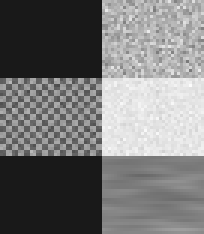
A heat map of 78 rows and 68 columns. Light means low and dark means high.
The table splits into 3 rows of 2 panels. Panel 1,1: very high, flat. Panel 1,2: low, fine-grained. Panel 2,1: middling, checkered, strong in contrast. Panel 2,2: very low, fine-grained, faint in contrast. Panel 3,1: very high, flat. Panel 3,2: middling, streaked across, faint in contrast.
